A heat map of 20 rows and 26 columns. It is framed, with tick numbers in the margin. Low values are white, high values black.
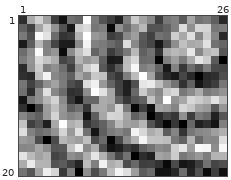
Mirror symmetry: none. Odd rows or columns: none. Rings: centred on the top right. Average level on the scale: 50%. Slope: none.
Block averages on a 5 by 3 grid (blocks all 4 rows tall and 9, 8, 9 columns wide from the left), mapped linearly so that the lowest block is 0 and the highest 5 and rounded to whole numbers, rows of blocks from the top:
242
125
420
125
144
